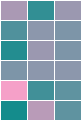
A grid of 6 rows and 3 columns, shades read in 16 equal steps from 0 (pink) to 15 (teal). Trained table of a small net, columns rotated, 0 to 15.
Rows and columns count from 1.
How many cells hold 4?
1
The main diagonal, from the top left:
5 7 8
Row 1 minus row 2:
-6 6 -2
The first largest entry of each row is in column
2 1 1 1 2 1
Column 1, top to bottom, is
5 11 14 8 0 15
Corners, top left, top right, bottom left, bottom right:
5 6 15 10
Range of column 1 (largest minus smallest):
15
